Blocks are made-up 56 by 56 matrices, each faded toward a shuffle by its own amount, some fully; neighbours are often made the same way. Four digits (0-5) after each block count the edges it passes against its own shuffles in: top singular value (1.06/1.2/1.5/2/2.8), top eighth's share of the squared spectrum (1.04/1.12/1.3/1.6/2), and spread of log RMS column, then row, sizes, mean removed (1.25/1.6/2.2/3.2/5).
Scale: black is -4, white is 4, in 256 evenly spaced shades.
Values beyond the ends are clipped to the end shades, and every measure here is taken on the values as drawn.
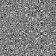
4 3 1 1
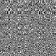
4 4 2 2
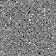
2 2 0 0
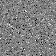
2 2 0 0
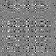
4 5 3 3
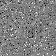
2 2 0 0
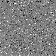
0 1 0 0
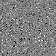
3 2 1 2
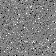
0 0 0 0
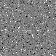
1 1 0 0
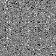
3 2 1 1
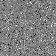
0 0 0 0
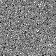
0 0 0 0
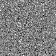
1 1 2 0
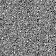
1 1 1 0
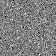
0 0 1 0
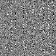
1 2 3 0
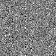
1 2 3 0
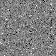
1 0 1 0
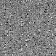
0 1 1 0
